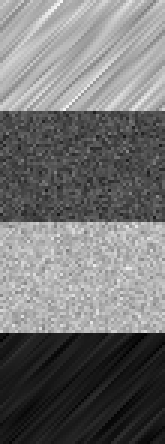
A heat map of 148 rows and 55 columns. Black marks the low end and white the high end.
It is made of 4 by 1 panels. Panel 1,1: high, slanting up to the right. Panel 2,1: low, fine-grained. Panel 3,1: high, fine-grained. Panel 4,1: very low, slanting up to the right, faint in contrast.
